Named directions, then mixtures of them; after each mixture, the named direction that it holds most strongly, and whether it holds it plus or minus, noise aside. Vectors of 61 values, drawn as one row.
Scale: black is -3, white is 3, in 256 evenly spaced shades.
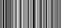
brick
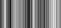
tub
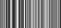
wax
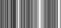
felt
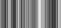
felt, plus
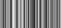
wax, minus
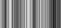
tub, minus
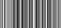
brick, minus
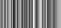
brick, minus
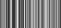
wax, plus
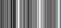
felt, plus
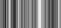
felt, plus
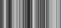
tub, plus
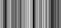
tub, minus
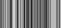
wax, minus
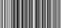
brick, minus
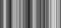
tub, plus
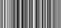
brick, minus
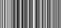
brick, minus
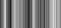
tub, plus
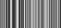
wax, plus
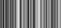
brick, plus
